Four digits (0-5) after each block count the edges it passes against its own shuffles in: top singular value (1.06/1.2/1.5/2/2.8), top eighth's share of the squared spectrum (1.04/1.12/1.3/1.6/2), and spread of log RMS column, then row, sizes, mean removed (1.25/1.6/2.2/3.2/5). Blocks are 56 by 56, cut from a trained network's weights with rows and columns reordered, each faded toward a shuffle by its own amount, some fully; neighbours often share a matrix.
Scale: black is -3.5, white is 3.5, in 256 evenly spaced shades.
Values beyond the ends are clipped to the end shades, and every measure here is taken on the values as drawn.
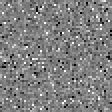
0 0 0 0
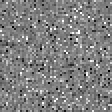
0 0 0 0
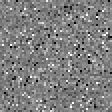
0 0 0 0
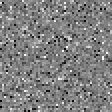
1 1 0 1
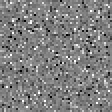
0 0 0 0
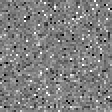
1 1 0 0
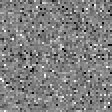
2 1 0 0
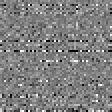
4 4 1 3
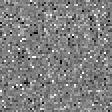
2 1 0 1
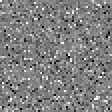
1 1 0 0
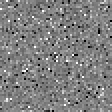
1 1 0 0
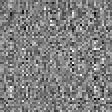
4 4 2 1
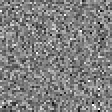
2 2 0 1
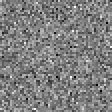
1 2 0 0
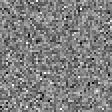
2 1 0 0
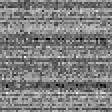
4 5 0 3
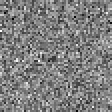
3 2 1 0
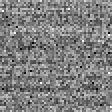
3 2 0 0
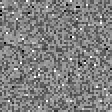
0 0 0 0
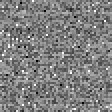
1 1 0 0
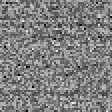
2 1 0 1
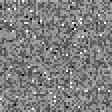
0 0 0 0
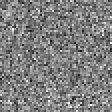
1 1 0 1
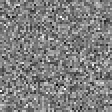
2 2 0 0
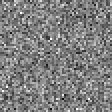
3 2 0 1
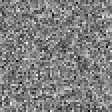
2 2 0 1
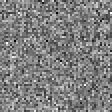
2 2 0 0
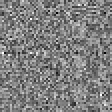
3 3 1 1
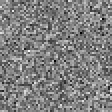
1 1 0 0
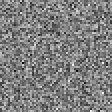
1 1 0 0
